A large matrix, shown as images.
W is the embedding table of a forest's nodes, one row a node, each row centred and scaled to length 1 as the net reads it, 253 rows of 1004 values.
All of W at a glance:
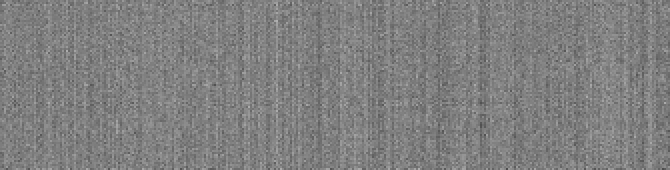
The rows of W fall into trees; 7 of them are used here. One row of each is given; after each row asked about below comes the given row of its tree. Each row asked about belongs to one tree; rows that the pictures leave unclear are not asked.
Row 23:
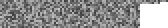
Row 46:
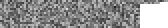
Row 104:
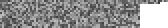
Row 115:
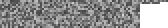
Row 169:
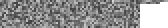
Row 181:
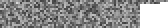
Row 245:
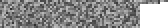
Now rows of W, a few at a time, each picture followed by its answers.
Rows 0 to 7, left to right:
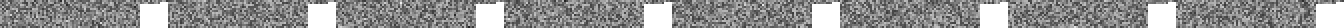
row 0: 23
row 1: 115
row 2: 181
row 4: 115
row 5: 104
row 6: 245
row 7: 245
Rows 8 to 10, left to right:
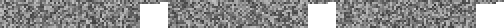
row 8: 245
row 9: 115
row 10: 46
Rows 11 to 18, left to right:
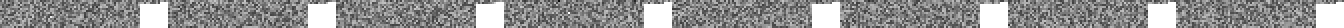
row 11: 181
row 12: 115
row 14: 181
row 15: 104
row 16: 46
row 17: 23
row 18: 23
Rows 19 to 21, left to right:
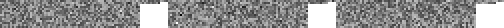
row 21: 181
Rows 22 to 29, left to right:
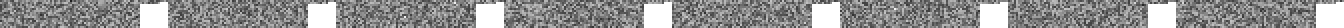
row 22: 115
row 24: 245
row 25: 46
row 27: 23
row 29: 46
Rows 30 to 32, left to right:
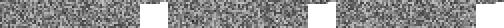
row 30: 115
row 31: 169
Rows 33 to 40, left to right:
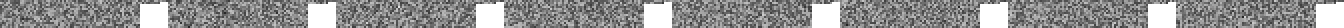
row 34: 23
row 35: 245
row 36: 181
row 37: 169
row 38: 46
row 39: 46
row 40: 245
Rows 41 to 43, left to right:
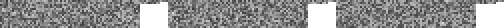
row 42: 23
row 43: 104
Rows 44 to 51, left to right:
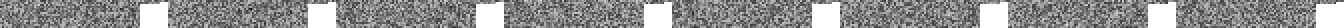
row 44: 245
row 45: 181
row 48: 115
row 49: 245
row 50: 245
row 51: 46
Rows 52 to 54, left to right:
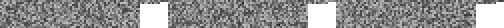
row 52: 46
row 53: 104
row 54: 245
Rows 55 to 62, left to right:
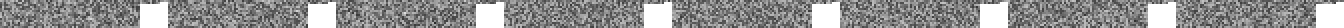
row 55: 169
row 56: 115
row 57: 115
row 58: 181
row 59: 46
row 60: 169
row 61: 104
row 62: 245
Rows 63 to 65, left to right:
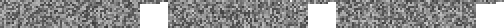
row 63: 245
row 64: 104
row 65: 23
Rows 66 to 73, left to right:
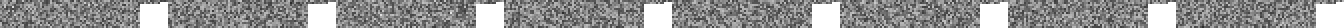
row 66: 46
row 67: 245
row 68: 169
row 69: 46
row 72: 46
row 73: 181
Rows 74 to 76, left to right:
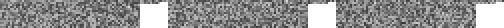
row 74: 169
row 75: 46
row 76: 23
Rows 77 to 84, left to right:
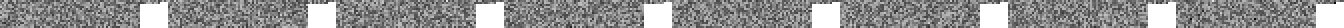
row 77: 46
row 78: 169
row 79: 245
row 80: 104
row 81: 46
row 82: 245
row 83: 104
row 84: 115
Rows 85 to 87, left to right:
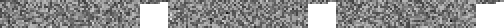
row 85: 115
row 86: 46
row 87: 115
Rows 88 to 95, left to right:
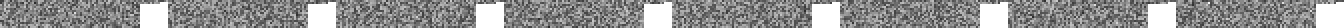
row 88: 46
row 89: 245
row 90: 245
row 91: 115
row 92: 245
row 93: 23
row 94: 245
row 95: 46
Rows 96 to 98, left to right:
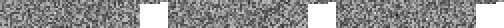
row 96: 181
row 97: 115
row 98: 104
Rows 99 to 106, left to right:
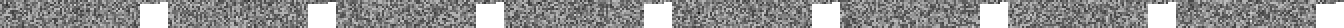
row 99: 23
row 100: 245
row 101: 115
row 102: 23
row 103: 23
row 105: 181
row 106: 115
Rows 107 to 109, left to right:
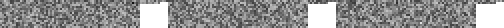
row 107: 23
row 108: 115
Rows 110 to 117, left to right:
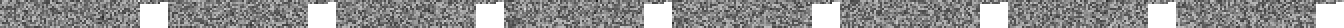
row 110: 46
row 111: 115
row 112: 181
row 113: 104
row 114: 104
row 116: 181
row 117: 181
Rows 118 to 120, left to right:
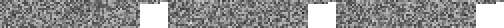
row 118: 23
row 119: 115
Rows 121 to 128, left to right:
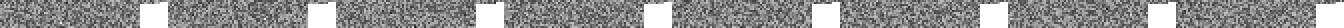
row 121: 46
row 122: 181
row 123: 169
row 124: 46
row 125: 115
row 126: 115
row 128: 115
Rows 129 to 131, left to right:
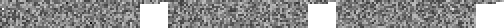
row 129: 46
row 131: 181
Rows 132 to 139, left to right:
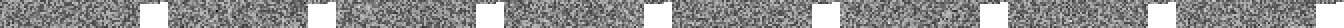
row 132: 245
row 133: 169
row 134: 46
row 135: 115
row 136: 115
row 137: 245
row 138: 23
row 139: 169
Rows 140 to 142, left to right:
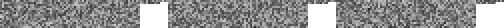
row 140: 104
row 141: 104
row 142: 115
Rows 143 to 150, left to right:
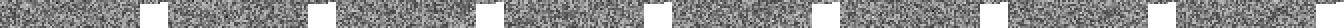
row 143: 46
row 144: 245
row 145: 169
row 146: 104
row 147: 181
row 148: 46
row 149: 115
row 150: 115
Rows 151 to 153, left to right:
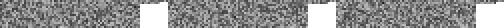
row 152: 169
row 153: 46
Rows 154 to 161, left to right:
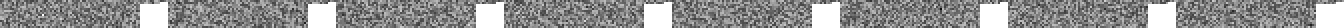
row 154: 46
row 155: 46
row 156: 115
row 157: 115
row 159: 46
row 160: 169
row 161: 169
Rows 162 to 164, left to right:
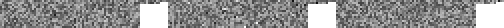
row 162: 104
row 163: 245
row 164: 23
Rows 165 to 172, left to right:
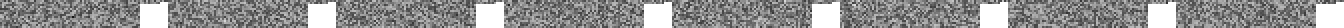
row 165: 104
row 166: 115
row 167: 169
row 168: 23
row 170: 104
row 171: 46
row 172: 115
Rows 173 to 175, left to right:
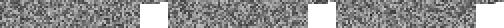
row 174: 115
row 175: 169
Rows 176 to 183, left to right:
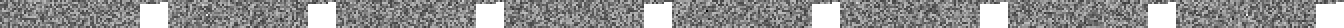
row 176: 115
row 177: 245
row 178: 181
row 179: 46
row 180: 245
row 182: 115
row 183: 245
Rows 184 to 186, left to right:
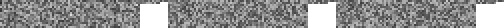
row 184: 46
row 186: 115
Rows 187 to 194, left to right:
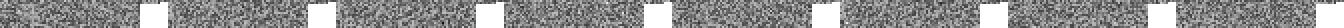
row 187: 46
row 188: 245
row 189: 245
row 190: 115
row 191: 46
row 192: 245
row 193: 104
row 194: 23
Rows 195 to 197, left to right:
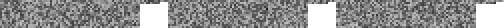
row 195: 115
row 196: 181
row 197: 181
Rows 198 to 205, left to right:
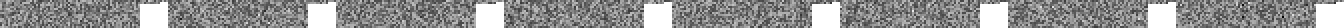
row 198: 181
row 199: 23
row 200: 181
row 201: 46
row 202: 245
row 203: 46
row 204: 46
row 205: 181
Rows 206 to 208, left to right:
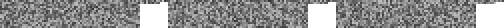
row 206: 104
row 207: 46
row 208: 115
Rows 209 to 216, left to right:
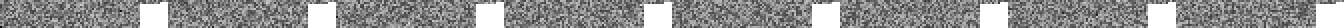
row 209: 104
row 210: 115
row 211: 245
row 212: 169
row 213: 115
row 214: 46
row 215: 104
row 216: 169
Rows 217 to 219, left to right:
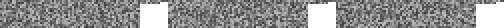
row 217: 46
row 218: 245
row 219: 104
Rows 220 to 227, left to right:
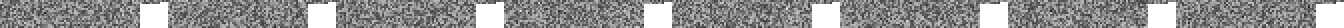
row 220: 115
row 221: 245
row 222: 115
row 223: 23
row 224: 181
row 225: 181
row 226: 169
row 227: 245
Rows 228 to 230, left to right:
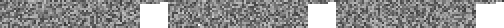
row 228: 115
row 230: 23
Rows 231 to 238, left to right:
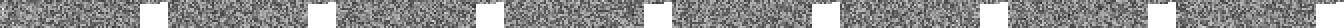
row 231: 46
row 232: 104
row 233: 46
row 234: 169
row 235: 46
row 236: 104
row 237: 104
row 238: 104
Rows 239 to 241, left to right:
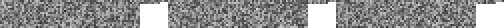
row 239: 245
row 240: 169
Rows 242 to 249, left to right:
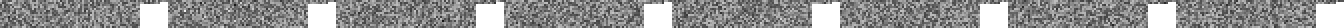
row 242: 104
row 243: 23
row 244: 245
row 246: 23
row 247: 181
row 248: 115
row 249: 23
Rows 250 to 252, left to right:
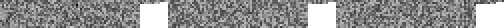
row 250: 46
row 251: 104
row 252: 245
